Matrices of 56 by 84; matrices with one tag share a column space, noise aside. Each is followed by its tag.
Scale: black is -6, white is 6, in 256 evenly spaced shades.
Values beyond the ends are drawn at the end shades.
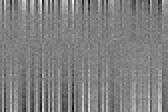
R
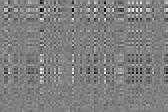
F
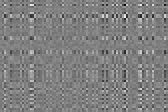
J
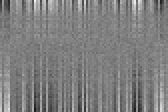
R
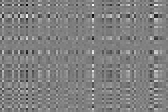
J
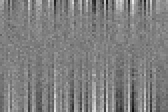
R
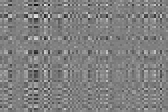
J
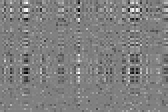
F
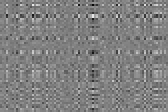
J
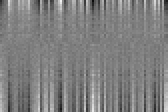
R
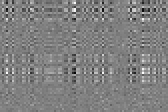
F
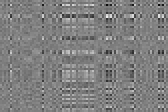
J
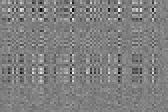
F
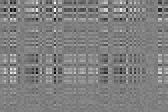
F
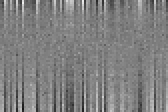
R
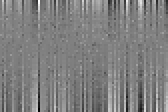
R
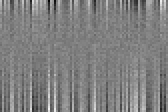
R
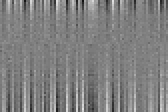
R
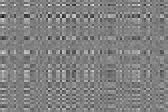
J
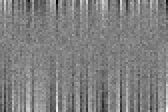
R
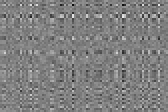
J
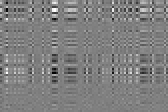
F
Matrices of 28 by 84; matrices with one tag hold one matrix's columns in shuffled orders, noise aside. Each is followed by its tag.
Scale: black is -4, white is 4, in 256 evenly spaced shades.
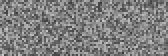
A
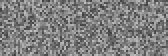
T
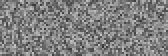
A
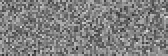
T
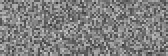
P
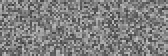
P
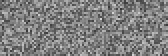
A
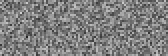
T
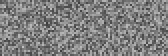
P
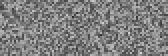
P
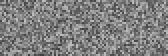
A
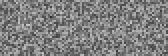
P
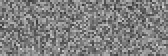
T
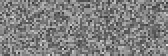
T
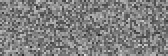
T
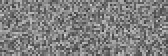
P
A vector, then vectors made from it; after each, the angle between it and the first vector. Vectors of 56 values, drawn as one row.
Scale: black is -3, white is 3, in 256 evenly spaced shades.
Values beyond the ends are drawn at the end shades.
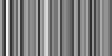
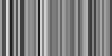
nearly parallel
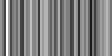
nearly parallel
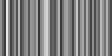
nearly parallel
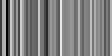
nearly opposite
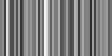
nearly parallel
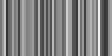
partly opposed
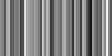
partly aligned
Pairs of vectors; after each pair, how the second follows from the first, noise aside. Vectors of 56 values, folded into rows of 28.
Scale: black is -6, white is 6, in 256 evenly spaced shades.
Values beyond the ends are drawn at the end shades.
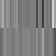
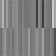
copied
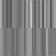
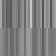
copied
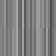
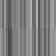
wrapped around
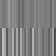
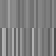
copied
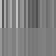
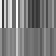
scaled up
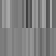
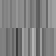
wrapped around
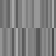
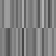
wrapped around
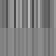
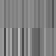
wrapped around
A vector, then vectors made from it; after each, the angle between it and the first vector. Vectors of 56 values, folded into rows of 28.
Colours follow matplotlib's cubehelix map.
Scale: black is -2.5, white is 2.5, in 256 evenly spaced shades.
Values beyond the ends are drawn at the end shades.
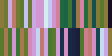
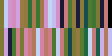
partly aligned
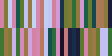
nearly parallel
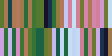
nearly opposite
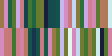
nearly opposite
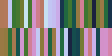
nearly parallel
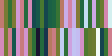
nearly opposite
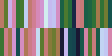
nearly parallel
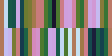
partly opposed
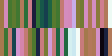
nearly opposite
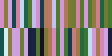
orthogonal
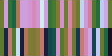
orthogonal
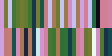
orthogonal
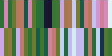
nearly opposite
